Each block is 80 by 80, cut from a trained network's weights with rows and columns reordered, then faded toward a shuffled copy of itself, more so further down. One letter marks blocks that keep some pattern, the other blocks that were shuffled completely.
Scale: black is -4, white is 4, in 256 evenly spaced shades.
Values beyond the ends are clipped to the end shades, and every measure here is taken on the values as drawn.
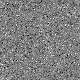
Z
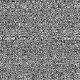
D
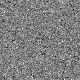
Z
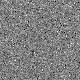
Z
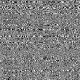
D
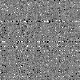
D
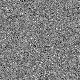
Z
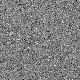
Z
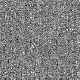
D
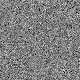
Z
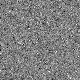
Z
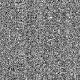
D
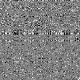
D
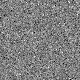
Z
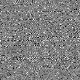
D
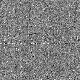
D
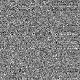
D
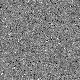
Z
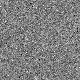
Z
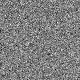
Z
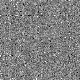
D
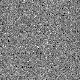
D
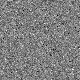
Z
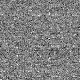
D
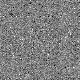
D
